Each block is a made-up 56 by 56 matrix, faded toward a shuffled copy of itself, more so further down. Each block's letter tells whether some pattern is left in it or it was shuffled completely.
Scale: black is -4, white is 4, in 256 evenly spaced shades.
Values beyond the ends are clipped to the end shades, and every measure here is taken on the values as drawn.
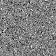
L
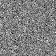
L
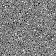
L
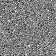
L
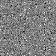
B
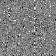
B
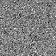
B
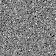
L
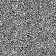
B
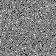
L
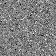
L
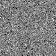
L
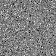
L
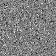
B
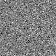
B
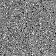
L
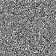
B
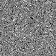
B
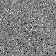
B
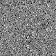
B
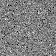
L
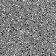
B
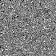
B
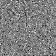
B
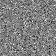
B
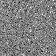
B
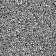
L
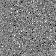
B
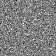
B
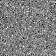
B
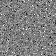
L
